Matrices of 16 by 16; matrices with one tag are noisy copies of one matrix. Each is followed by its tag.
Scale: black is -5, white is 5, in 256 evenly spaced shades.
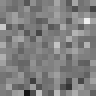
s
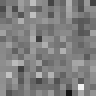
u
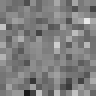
s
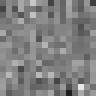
u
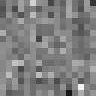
u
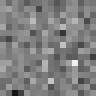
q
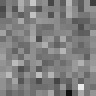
u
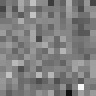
u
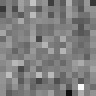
u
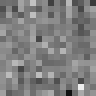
u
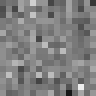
u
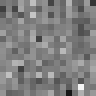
u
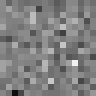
q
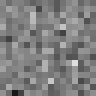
q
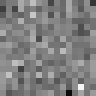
u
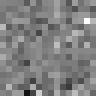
s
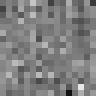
u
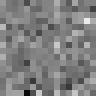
s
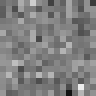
u
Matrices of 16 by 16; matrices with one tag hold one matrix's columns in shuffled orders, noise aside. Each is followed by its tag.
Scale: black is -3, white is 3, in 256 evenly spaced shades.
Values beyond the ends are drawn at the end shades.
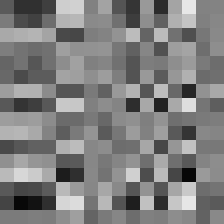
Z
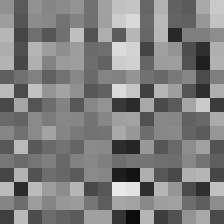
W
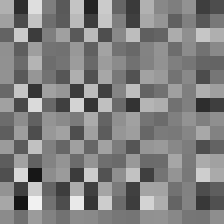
Z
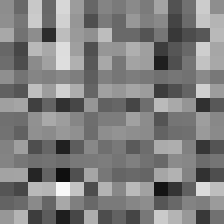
W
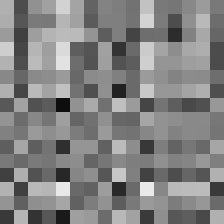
W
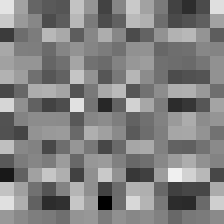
Z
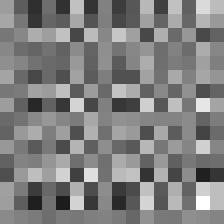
Z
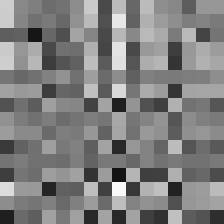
W
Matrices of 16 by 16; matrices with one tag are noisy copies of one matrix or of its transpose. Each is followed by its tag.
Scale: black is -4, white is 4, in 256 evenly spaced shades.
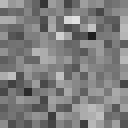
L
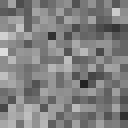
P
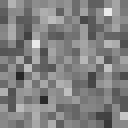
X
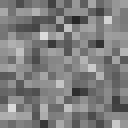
X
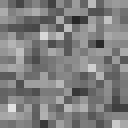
X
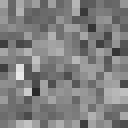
L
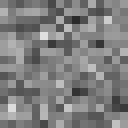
X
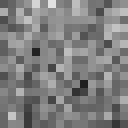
P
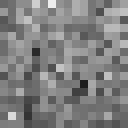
P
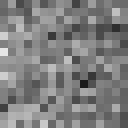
P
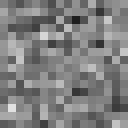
X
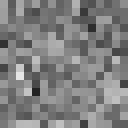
L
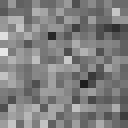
P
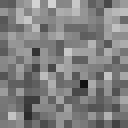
P
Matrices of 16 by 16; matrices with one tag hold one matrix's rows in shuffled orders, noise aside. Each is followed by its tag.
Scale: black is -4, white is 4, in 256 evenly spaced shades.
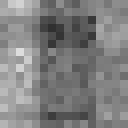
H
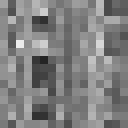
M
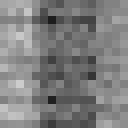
H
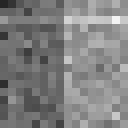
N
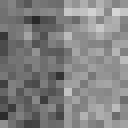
N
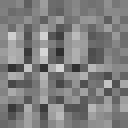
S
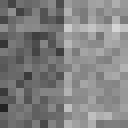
N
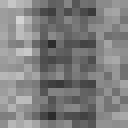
H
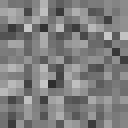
S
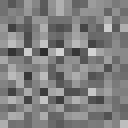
S
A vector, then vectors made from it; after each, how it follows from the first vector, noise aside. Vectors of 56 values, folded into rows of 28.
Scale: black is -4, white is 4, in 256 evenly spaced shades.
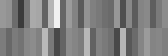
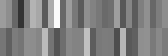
copied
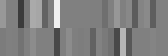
partly zeroed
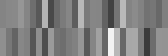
reversed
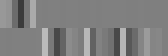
partly zeroed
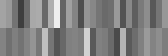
copied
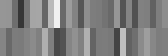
copied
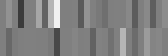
partly zeroed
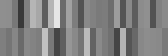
copied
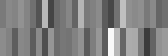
reversed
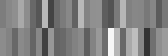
reversed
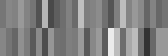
reversed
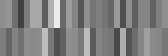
copied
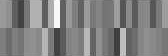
copied
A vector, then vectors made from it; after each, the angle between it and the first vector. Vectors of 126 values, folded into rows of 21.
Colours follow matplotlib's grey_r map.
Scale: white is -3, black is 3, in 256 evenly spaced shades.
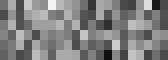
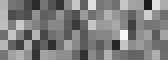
partly opposed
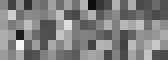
orthogonal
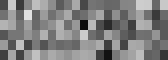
partly aligned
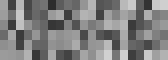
nearly opposite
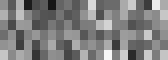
nearly opposite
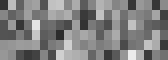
partly aligned
